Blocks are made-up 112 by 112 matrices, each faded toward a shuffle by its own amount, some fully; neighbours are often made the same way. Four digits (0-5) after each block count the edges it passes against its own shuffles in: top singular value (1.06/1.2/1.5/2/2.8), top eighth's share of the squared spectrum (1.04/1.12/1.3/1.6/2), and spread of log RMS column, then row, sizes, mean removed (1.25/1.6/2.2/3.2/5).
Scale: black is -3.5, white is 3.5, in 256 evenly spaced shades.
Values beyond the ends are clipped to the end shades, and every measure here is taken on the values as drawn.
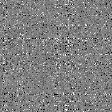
3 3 3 3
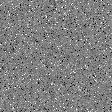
0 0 0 0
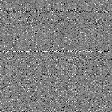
4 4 2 3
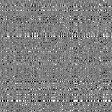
5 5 3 4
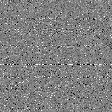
4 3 1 2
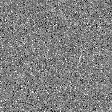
3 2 1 0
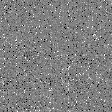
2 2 2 2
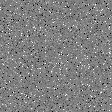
0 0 0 0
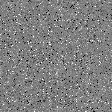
1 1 1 1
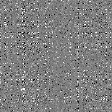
2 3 3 3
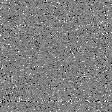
2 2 1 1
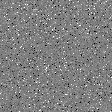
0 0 0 0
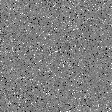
0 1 0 0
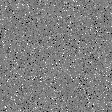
0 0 0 0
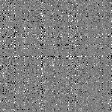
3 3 3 3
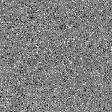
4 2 1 0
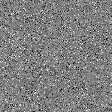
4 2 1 0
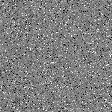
3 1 0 0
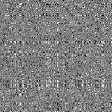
5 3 2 2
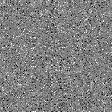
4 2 1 1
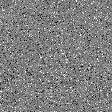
3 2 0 0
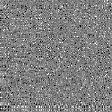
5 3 2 2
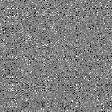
4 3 2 2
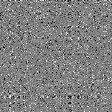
4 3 1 2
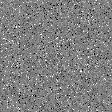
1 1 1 0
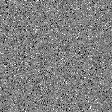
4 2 0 1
